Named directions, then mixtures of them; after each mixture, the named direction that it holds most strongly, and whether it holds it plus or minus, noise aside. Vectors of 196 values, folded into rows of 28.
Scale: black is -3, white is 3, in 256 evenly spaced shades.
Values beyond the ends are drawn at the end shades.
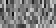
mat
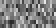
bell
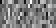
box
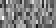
mat, minus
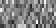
mat, minus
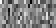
box, minus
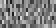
mat, plus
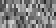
bell, minus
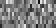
mat, minus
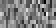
bell, minus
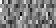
box, minus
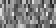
mat, minus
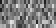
bell, minus
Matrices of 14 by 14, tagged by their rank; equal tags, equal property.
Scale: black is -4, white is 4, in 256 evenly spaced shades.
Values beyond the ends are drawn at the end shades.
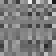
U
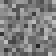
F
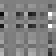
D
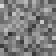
F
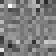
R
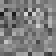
R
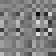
U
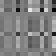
D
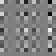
D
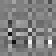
U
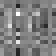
U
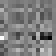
U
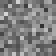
F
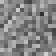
F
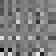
U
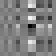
D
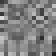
R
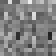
R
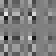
D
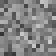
F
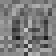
R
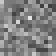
F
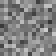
F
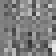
R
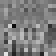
R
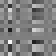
D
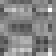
U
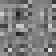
R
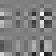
D
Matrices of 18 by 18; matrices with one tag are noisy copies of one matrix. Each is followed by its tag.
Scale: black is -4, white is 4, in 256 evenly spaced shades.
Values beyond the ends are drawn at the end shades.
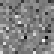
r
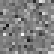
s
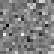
s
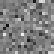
s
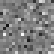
s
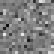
s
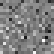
r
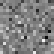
r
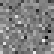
r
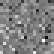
r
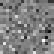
r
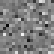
s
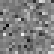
s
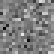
s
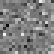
s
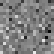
r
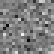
s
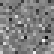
r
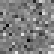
s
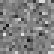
s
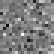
s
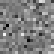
s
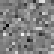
s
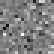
s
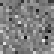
r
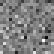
r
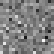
r
